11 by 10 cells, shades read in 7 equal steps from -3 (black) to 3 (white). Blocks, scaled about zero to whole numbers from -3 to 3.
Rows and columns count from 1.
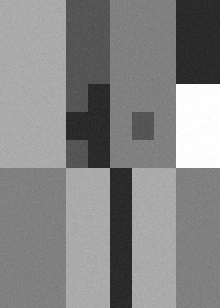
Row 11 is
0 0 0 1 1 -2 1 1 0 0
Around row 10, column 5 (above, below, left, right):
1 1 1 -2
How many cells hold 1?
38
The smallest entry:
-2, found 15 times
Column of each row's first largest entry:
1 1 1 9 9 9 4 4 4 4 4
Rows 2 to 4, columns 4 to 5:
-1 -1 / -1 -1 / -1 -2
